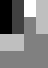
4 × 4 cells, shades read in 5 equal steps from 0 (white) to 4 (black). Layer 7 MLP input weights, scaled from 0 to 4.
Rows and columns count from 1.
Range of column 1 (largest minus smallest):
3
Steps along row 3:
same up same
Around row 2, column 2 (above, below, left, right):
3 1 4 2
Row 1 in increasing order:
0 1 3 4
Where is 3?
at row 1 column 2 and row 2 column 2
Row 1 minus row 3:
3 2 -2 -1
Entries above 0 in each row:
3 4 4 4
